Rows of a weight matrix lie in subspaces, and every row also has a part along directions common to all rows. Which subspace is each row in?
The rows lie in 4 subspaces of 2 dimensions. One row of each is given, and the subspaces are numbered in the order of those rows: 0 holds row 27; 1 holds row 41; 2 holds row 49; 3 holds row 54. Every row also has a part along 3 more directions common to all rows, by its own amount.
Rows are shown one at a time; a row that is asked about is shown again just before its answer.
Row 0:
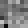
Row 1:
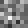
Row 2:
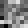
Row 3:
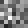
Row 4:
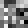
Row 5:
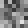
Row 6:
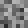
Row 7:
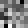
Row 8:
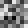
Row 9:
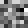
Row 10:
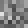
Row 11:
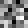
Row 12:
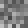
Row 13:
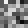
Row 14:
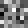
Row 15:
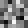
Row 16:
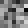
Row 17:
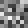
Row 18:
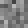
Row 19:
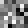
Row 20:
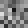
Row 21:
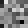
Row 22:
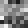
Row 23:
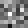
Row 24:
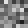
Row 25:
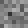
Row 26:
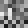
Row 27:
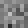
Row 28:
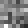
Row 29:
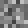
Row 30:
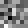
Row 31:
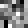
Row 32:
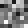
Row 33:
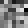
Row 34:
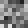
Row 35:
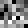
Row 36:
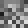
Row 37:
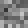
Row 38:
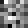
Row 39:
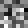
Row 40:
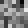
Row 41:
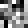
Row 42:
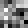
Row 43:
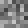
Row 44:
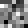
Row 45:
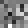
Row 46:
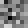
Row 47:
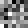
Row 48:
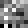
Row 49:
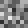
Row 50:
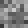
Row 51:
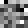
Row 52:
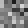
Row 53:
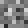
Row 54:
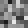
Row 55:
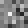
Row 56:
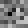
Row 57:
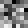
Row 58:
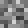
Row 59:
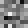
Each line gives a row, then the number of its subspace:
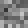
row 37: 0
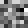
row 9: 3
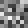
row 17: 2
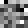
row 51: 3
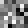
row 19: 0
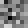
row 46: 2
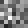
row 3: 2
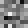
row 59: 2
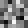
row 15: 3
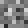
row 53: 3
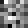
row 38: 2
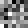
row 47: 0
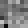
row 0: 1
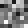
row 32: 1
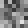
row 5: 3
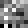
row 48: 0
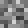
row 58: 3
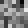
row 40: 1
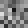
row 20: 2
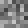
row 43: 0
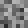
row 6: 3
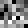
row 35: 2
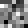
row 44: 1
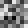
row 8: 2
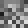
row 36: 2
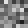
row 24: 3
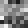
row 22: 1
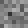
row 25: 0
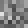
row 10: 2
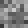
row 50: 0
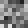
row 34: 1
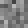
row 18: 1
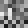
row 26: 2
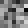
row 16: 3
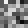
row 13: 3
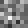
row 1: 2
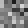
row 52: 0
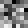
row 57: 3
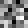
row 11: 3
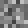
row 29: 3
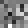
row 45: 0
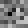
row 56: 0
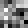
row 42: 0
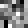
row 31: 1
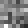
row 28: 1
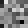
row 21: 3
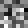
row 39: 3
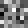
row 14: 2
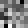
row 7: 1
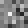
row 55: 0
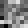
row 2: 1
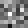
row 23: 0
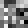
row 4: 0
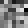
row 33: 3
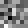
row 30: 2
